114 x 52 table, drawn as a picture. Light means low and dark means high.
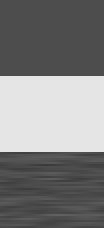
It is made of 3 by 1 panels. Panel 1,1: high, flat. Panel 2,1: very low, flat. Panel 3,1: high, streaked across, faint in contrast.
